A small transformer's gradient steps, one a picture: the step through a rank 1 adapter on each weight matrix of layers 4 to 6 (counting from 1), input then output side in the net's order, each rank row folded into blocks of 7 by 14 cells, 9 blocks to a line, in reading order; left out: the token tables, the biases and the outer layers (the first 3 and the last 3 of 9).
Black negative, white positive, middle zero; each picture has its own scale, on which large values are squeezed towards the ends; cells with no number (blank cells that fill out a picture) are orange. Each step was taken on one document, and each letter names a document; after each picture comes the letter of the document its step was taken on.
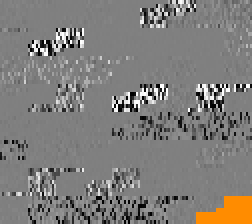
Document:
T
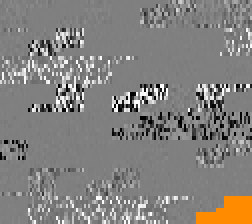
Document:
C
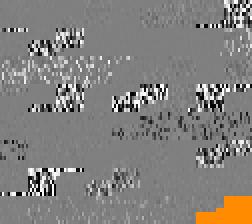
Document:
T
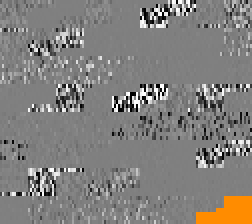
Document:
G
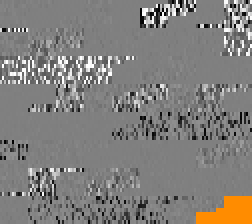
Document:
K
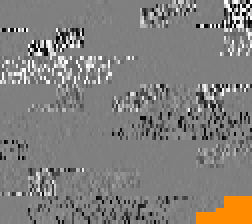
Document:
G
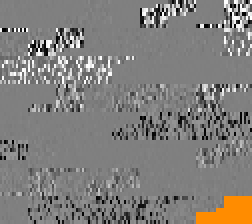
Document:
K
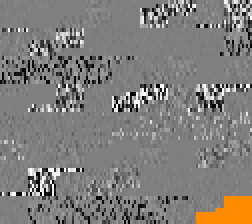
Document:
G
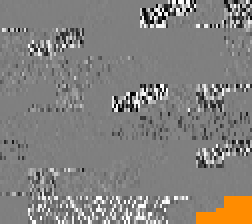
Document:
G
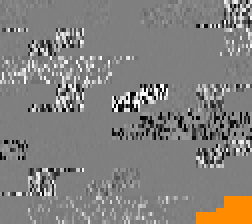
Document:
C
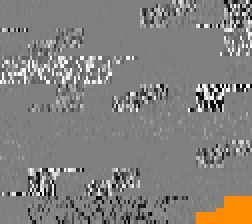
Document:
T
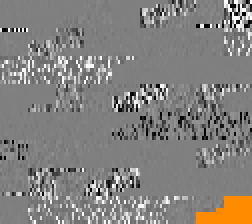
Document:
K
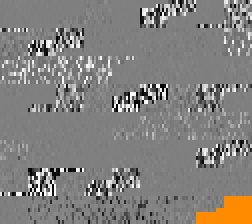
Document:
K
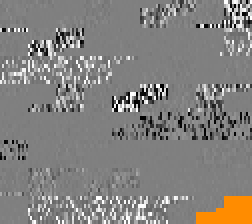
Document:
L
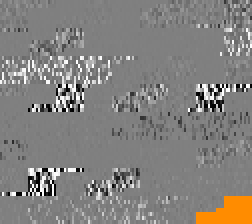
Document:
T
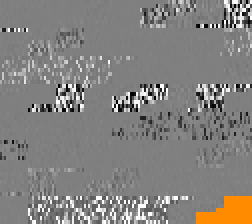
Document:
C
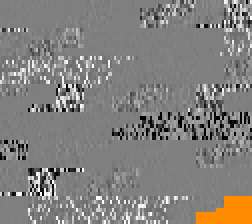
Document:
L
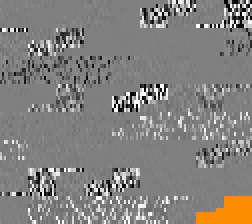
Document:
G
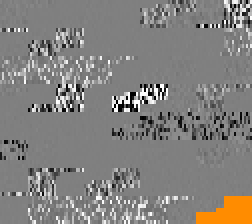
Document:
C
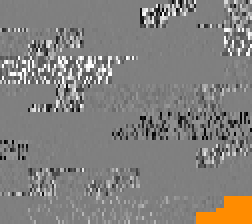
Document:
K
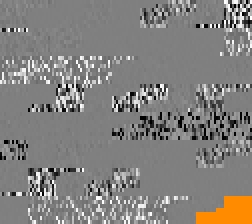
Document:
L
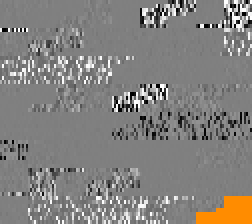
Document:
K
